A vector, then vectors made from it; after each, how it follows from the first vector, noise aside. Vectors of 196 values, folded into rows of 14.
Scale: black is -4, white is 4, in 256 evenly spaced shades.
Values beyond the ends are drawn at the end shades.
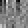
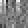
negated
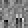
wrapped around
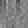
shrunk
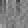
shrunk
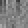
shrunk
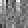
negated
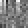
negated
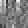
negated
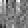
negated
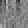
shrunk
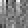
negated
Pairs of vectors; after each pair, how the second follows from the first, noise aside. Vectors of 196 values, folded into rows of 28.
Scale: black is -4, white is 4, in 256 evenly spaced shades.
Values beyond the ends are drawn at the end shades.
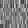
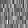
shuffled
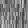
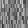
sign-scrambled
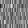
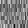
shuffled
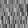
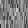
shuffled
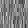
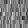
shuffled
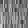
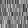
shuffled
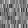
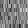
sign-scrambled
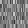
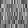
sign-scrambled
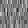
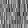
shuffled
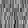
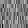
shuffled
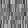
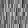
shuffled
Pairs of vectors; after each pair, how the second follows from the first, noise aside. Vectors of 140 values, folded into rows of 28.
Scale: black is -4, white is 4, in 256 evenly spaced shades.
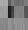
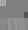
partly zeroed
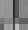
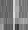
negated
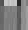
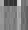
negated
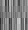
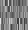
sign-scrambled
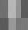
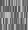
shuffled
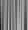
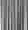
negated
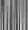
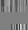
partly zeroed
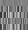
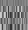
negated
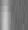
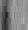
negated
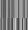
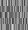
shuffled
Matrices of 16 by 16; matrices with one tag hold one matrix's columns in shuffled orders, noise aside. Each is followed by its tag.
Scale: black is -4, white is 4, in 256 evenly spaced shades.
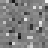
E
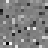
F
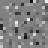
E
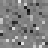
F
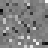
F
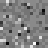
F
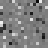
E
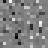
E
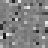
E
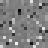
F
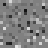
F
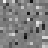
E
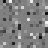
E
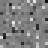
E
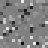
F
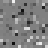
F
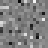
E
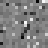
E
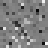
F
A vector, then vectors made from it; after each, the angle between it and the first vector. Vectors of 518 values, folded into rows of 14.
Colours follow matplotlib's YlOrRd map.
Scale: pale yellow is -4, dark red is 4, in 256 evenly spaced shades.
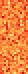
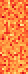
nearly parallel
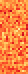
orthogonal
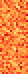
orthogonal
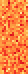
nearly opposite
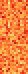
nearly parallel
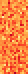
nearly opposite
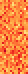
partly opposed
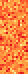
partly aligned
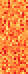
nearly opposite
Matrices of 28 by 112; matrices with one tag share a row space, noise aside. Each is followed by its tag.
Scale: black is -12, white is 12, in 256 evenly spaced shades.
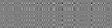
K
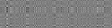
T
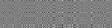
K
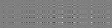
K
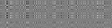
T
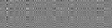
T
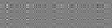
T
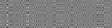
T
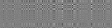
K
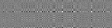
K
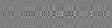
K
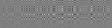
K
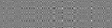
K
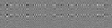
T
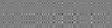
K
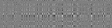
K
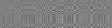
K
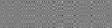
K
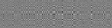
K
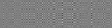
K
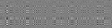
T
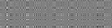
T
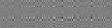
K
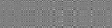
K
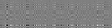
T
